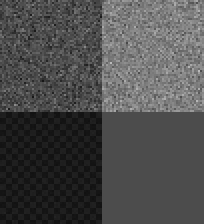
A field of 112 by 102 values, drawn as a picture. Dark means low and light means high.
The table splits into 2 rows of 2 panels. Panel 1,1: low, fine-grained. Panel 1,2: middling, fine-grained. Panel 2,1: very low, checkered, faint in contrast. Panel 2,2: low, flat.
